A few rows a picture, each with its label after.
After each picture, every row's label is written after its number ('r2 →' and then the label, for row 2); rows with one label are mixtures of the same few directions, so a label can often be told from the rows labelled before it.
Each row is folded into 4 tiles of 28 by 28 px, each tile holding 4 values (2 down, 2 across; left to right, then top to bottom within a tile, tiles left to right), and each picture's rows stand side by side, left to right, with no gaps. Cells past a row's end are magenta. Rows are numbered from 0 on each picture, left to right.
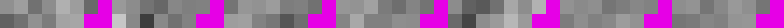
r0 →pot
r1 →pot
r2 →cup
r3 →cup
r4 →cup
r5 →cup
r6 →pot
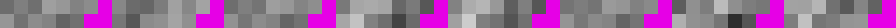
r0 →cup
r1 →cup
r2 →cup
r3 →cup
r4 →cup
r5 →cup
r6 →cup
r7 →cup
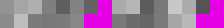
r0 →cup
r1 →pot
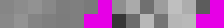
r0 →cup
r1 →pot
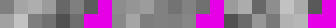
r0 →cup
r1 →cup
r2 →pot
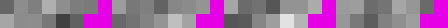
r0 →cup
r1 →cup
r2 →cup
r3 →pot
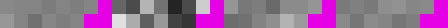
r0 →pot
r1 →pot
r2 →cup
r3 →cup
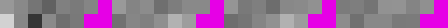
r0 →pot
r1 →cup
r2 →cup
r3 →cup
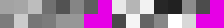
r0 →cup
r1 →cup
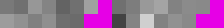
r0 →pot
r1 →pot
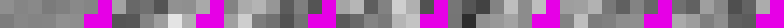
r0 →cup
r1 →cup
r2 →cup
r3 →pot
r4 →cup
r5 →cup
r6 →pot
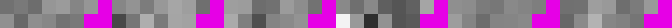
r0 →cup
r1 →pot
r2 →pot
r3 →pot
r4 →pot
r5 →pot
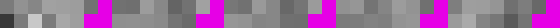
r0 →pot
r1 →pot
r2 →pot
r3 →pot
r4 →cup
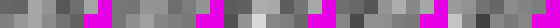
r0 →pot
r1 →pot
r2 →pot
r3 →cup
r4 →pot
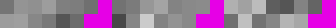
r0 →cup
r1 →pot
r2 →cup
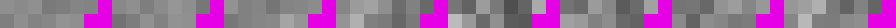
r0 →cup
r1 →pot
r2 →cup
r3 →cup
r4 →pot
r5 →pot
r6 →cup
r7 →cup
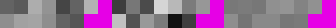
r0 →pot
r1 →cup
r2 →cup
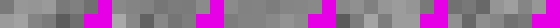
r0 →cup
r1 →pot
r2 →cup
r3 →pot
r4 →cup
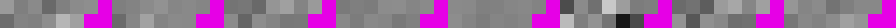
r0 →cup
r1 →pot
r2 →cup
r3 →cup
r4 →pot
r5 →cup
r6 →cup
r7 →cup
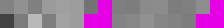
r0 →pot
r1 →pot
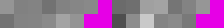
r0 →cup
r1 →pot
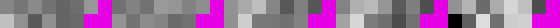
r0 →pot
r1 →cup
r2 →cup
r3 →cup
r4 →pot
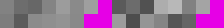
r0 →cup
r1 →cup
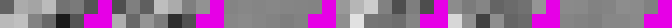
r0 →cup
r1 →cup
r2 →cup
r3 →cup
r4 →pot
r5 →pot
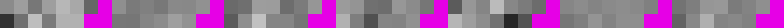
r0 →pot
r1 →cup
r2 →pot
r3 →pot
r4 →cup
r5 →pot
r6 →pot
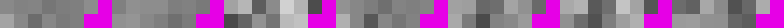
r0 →pot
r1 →cup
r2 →pot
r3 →pot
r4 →pot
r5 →pot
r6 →pot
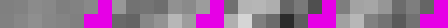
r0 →pot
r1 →cup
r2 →cup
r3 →cup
